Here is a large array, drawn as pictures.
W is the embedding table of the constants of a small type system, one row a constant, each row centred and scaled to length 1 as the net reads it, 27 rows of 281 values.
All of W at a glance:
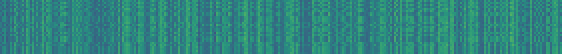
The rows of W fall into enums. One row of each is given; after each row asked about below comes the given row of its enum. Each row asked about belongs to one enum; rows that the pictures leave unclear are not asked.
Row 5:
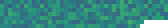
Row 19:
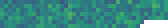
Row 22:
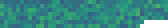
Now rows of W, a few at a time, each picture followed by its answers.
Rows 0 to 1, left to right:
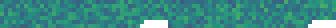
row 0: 5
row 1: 19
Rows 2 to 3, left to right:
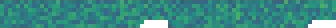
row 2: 5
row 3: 19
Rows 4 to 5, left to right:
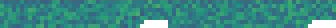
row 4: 22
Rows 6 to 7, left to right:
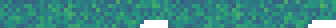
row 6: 19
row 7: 19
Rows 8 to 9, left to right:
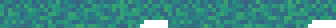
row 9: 5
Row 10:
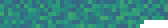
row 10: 5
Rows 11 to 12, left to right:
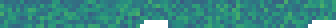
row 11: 22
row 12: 19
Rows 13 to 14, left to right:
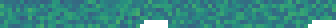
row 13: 22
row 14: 5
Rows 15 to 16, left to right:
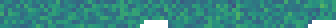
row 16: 19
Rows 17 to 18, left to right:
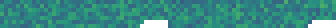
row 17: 5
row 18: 19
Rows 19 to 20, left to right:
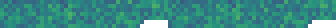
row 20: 19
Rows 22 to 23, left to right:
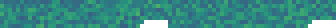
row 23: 5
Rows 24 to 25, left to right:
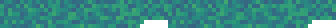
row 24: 5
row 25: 5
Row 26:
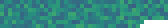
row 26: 5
